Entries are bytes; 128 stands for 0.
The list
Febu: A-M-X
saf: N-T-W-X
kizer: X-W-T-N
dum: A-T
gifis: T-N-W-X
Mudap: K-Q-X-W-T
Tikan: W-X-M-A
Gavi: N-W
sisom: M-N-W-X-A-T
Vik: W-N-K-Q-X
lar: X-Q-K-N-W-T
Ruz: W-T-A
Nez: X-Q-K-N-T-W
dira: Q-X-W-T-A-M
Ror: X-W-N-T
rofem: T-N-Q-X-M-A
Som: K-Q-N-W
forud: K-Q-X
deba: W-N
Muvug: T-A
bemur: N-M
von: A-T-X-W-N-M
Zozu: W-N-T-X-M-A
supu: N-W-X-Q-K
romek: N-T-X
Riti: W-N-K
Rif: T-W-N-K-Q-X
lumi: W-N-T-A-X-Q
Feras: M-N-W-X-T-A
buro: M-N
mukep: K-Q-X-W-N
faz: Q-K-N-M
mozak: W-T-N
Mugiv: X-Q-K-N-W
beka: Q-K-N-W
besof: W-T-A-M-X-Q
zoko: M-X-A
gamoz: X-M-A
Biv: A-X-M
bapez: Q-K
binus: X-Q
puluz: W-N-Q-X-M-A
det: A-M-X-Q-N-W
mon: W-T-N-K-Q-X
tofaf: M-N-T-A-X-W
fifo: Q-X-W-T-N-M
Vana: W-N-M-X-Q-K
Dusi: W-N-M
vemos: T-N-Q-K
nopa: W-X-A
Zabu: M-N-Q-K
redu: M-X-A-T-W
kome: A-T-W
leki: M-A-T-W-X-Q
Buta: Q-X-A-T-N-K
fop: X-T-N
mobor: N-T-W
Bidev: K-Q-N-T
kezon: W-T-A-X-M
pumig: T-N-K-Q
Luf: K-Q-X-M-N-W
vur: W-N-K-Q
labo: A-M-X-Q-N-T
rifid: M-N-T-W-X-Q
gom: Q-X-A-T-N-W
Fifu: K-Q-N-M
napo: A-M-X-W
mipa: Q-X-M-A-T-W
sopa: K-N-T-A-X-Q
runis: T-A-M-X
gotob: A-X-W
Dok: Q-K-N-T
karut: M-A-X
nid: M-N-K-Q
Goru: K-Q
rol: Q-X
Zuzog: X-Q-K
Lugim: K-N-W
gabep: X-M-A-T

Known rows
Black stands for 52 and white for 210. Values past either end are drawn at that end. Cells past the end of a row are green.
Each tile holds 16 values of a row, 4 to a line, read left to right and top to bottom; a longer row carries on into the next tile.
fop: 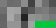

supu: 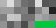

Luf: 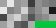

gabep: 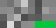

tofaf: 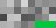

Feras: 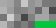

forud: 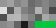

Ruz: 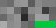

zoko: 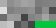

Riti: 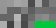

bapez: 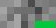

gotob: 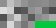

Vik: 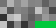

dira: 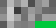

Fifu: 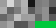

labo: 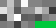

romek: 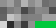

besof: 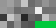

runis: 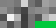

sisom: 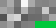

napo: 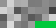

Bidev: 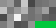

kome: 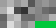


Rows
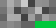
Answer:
kezon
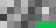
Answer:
nid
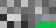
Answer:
mon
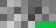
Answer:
beka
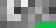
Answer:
von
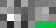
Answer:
Rif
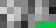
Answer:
mukep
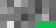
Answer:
gamoz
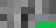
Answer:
deba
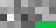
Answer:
leki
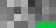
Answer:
faz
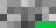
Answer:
karut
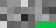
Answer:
Zozu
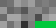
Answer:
rol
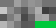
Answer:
nopa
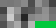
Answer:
kizer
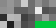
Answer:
lumi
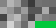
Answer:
Mugiv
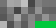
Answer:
Dusi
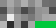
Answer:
saf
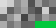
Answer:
Zabu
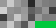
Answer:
Som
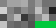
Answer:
puluz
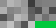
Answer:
Lugim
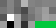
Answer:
gifis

